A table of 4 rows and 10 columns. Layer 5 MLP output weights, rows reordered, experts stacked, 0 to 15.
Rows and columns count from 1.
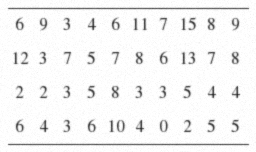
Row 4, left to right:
6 4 3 6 10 4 0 2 5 5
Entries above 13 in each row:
1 0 0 0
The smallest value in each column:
2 2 3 4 6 3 0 2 4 4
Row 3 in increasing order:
2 2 3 3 3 4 4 5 5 8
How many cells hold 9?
2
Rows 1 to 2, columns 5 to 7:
6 11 7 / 7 8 6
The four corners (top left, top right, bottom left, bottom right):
6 9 6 5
